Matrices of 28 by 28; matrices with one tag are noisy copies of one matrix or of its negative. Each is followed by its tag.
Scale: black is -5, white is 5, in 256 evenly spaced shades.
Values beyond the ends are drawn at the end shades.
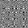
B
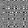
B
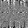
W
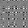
B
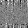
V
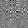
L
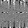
W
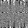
W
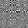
L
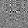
L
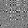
L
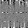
W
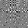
L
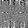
W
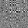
L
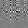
L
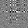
L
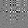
L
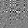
L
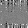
V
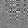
L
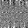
W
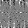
W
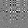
L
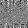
V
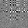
L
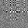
L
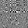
L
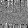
V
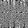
W
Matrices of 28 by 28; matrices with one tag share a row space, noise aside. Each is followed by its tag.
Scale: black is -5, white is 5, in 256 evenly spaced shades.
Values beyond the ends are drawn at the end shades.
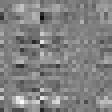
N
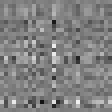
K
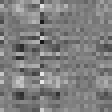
N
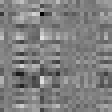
N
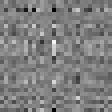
K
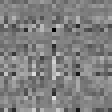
K
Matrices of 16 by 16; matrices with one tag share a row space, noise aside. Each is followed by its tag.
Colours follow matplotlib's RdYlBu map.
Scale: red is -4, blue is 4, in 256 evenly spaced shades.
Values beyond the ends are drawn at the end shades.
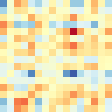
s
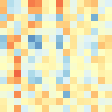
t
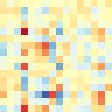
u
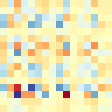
t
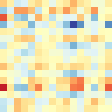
s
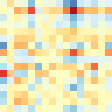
s
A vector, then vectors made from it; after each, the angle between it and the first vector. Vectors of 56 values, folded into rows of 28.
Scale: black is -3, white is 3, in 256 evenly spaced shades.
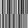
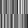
nearly opposite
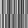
nearly parallel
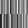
orthogonal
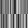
orthogonal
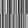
nearly parallel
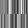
partly opposed
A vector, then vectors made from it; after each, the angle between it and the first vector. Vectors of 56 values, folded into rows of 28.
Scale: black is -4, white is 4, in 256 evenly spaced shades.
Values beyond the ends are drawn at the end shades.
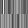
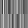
nearly parallel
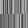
partly opposed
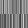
partly opposed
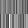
orthogonal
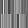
nearly parallel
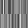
nearly parallel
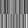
orthogonal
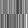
partly opposed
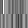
partly aligned
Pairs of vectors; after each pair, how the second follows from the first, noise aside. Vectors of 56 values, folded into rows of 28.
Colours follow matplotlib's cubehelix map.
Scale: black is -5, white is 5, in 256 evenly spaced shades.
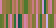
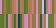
copied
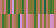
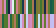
scaled up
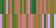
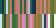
scaled up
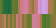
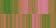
shrunk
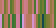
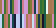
scaled up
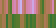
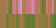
shrunk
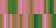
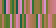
shuffled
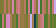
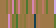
partly zeroed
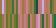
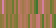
shrunk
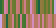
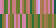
negated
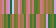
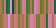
negated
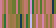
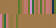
partly zeroed
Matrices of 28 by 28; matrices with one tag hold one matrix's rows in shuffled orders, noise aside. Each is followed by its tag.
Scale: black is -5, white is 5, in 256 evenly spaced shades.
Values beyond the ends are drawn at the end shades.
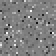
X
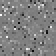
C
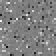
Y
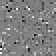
Y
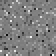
X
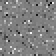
X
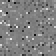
Y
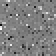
Y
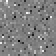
C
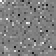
C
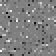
Y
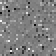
Y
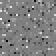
Y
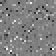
X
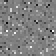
X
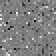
Y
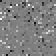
Y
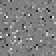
X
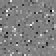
X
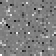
Y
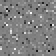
X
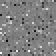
Y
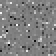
Y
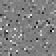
X
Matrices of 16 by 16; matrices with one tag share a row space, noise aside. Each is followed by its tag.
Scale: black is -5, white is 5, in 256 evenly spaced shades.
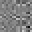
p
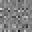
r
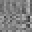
p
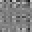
p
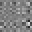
p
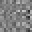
p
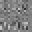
r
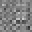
p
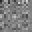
r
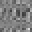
p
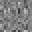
r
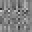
r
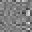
p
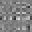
p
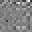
p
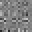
r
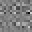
p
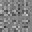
r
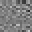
p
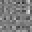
p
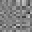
p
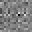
r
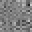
p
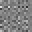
r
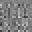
r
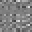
p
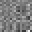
p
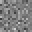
r
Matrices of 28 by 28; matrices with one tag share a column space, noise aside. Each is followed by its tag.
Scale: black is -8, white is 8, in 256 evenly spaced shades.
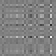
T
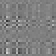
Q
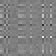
T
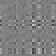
Q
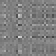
T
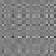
T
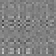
Q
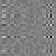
T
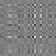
T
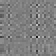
T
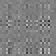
Q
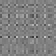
T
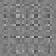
T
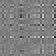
T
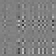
Q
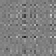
T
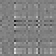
Q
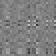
Q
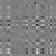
Q
